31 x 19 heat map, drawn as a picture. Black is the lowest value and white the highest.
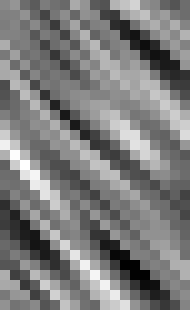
Streaks slant down to the right. The values follow a bell shape. The ninth with the highest average is the middle left.
